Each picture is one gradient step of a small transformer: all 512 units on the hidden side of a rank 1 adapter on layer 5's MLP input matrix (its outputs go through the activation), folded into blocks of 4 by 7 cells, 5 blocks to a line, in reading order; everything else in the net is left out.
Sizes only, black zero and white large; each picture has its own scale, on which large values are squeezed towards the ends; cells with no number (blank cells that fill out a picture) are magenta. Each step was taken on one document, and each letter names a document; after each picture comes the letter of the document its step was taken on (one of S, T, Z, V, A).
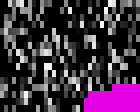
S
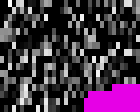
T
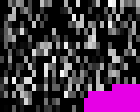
S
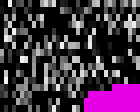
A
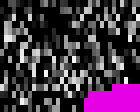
A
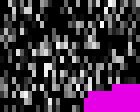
S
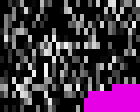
S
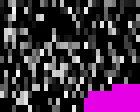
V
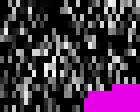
S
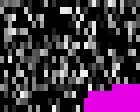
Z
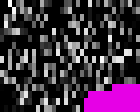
T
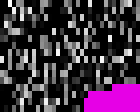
T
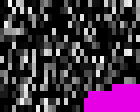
T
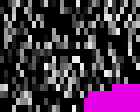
A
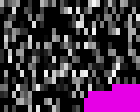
Z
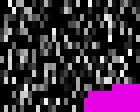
T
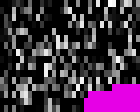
S
